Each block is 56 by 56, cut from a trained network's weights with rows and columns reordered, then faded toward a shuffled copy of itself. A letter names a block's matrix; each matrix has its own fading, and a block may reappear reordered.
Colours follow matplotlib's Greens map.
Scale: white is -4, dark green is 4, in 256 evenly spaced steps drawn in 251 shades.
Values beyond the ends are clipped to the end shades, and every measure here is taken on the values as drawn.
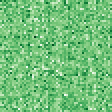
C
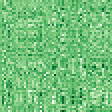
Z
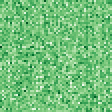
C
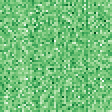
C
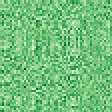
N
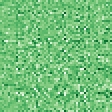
Z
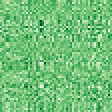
N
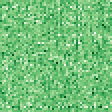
C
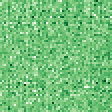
C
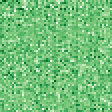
C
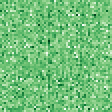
C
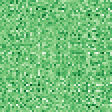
Z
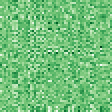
N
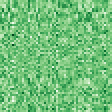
N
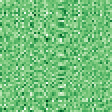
N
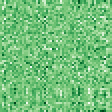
Z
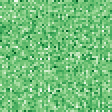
C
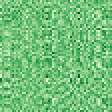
N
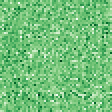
C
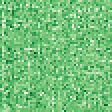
C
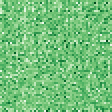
C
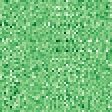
Z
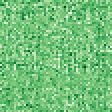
C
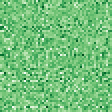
Z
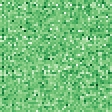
C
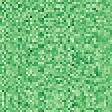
N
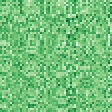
N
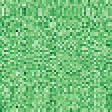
N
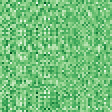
N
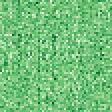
C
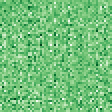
Z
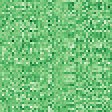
N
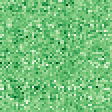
C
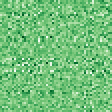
Z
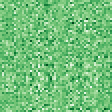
Z
